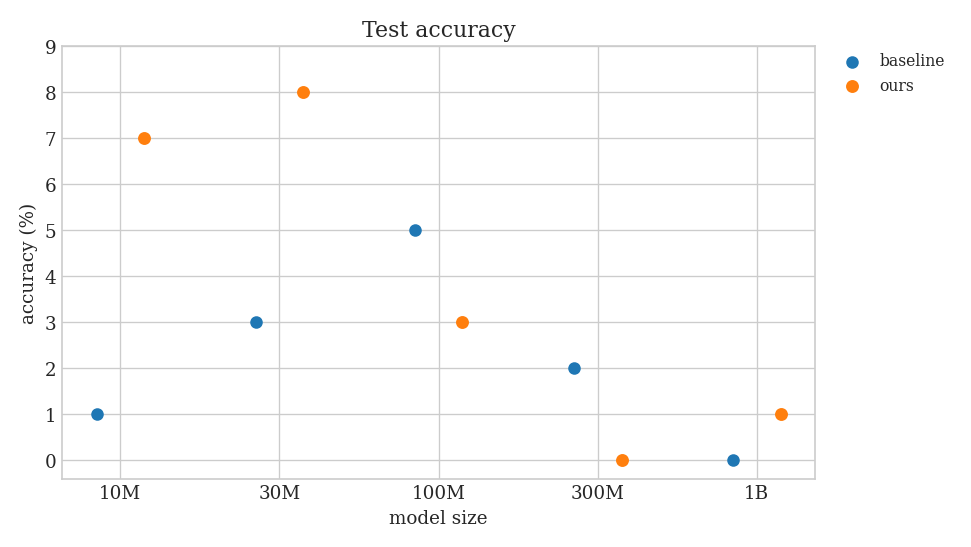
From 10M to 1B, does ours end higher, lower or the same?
lower
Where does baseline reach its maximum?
100M
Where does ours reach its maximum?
30M
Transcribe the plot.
Title: Test accuracy
x-axis: model size, ticks 10M 30M 100M 300M 1B
y-axis: accuracy (%), ticks 0 1 2 3 4 5 6 7 8 9
Legend: baseline, ours
Values:
baseline: 1 3 5 2 0
ours: 7 8 3 0 1
